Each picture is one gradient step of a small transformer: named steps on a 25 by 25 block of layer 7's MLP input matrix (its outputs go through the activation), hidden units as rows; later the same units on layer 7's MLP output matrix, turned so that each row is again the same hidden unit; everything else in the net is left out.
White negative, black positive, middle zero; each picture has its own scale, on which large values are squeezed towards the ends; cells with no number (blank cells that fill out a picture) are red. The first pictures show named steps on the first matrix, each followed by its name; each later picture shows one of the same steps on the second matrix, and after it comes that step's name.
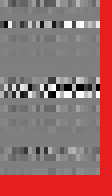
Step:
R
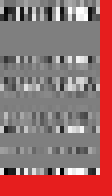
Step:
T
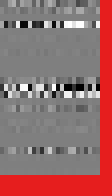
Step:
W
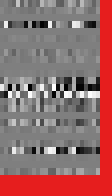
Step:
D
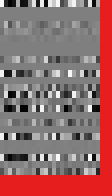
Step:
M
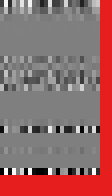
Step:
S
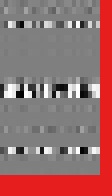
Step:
R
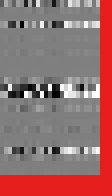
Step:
D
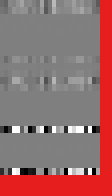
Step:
S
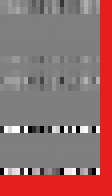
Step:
S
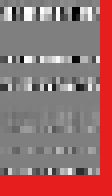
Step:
T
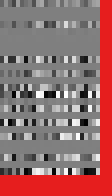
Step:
M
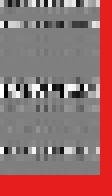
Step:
D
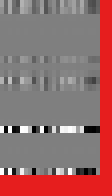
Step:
S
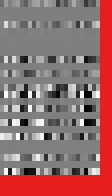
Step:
M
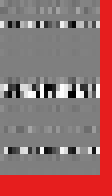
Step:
R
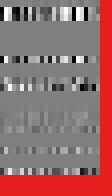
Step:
T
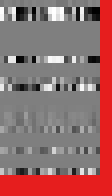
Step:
T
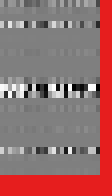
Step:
W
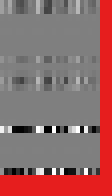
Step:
S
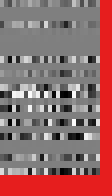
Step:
M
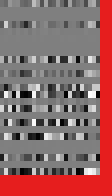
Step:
M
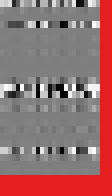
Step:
D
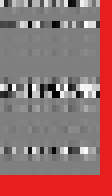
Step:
D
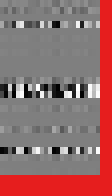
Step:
R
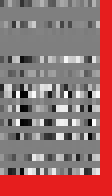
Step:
M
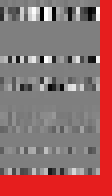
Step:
T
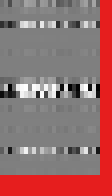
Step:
W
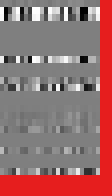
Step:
T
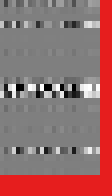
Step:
W
